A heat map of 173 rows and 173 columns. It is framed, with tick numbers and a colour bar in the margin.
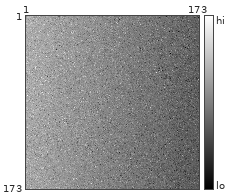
Overall the values sit about 50% of the way up the scale. No single row or column stands out from its neighbours. The values follow a bell shape. The field climbs toward the left. The grain is fine, like static.
